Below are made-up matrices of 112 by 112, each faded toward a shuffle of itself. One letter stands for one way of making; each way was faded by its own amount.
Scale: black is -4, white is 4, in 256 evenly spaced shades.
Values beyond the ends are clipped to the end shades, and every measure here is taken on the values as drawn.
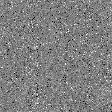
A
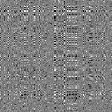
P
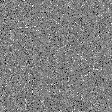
A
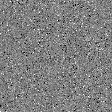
A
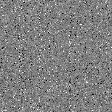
A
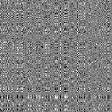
P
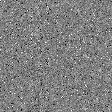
A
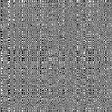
P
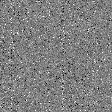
A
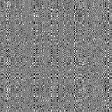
P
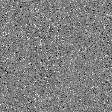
A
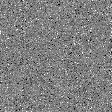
A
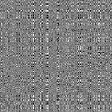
P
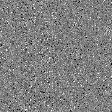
A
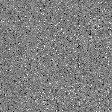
A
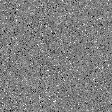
A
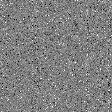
A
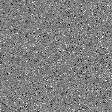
A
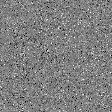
A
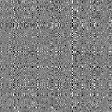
P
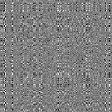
P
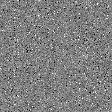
A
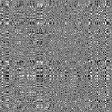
P
